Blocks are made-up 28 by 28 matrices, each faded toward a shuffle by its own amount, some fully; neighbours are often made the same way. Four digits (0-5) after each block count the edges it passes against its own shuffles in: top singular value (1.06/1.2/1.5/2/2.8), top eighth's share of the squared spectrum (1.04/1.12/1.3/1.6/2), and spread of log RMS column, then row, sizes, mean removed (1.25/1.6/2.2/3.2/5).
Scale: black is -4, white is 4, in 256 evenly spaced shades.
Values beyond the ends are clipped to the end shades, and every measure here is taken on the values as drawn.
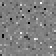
1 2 0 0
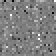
1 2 0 1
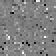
2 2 0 0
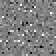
1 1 0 0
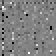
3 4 1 0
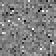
0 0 0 0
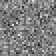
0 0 0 0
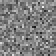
0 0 0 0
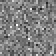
0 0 0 0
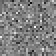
1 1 0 0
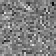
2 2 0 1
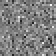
1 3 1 1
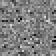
2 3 0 1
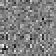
3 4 2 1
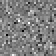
0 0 0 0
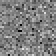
1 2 0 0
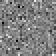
0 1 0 0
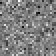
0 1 0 0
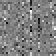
2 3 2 0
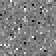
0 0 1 0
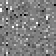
1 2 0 0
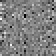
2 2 2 0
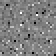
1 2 0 0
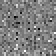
0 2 1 0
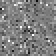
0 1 1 0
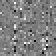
2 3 2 0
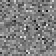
1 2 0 1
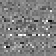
2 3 0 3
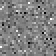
0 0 0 0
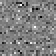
1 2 0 2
